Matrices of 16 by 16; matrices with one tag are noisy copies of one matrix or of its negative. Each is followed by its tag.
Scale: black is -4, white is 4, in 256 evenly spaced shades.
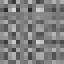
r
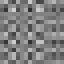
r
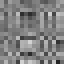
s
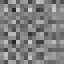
r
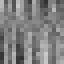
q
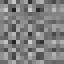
r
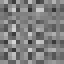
r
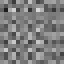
r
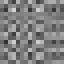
r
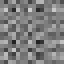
r
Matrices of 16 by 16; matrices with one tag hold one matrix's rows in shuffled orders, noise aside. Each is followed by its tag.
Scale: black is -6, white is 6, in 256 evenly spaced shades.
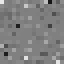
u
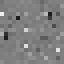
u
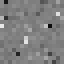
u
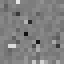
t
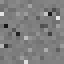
u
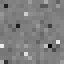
u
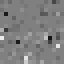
u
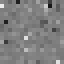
u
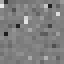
u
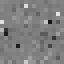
u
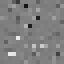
t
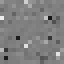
u
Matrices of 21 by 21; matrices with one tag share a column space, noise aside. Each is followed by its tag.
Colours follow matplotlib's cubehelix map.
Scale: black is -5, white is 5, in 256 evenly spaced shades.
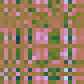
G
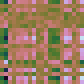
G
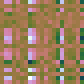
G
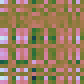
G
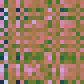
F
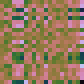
F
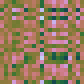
F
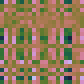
G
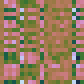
F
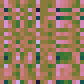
F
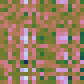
G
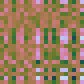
G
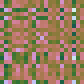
F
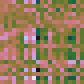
G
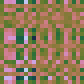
G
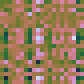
G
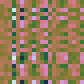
F
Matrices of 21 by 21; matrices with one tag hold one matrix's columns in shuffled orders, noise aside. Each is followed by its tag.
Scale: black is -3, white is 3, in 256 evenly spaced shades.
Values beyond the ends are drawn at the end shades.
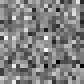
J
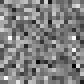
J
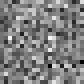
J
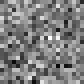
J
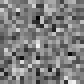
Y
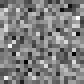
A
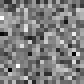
A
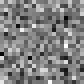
Y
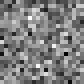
A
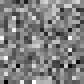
J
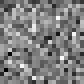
A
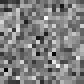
A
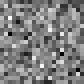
A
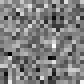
Y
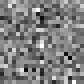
Y
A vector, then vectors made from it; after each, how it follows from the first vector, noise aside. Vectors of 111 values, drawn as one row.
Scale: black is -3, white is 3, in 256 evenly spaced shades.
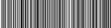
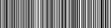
wrapped around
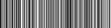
negated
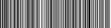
reversed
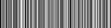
sign-scrambled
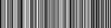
sign-scrambled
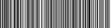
reversed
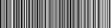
sign-scrambled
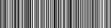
wrapped around
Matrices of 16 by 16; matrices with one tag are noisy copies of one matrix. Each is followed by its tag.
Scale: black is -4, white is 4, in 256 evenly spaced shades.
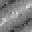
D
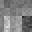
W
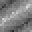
D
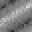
D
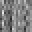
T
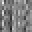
T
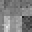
W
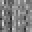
T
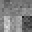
W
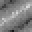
D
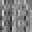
T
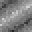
D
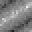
D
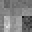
W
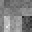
W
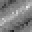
D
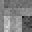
W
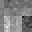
W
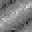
D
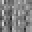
T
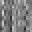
T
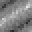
D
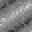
D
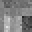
W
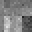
W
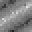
D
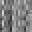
T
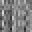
T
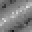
D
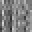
T
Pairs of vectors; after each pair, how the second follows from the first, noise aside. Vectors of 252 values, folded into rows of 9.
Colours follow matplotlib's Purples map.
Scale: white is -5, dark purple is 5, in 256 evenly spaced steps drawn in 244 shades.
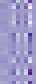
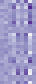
negated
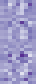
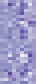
negated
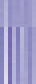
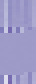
partly zeroed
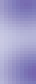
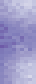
negated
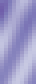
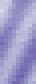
negated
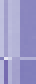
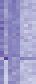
negated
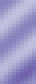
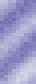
negated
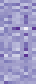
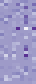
partly zeroed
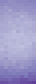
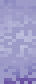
partly zeroed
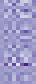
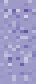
partly zeroed
